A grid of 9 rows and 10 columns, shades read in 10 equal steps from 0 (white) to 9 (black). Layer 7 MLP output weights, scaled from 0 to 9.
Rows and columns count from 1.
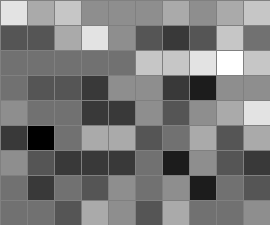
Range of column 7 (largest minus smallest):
6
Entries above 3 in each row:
4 7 5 10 8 6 10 10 8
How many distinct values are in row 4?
5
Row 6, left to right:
7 9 5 3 3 6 5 3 6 3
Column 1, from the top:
1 6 5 5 4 7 4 5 5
